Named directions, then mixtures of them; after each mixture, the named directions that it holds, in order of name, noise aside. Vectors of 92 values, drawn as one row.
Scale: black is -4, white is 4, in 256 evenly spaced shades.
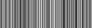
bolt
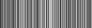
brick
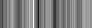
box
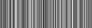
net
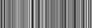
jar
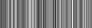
box, net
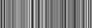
jar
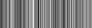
bolt, box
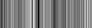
box, jar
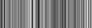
box, jar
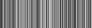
brick, jar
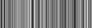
jar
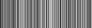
brick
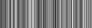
box, net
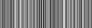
bolt, net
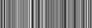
jar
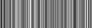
jar, net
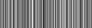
jar, net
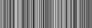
box, net
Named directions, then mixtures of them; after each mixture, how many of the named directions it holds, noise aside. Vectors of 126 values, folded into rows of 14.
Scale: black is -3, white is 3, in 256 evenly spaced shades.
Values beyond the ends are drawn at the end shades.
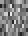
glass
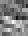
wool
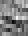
one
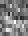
two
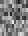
two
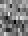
two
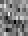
two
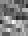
one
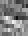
one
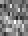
two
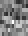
two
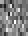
two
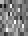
two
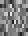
one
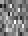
two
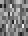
one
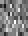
two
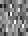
two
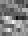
one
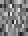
one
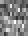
two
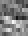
one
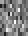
two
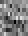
two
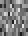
one
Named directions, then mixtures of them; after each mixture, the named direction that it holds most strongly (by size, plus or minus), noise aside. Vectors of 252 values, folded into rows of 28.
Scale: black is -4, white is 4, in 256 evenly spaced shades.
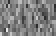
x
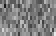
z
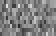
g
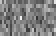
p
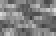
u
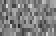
g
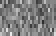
z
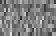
p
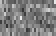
p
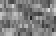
u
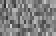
g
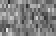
x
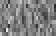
x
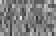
p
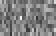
p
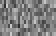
g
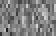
x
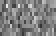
g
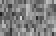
p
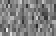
x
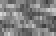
u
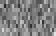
z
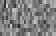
g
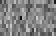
p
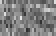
p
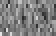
x
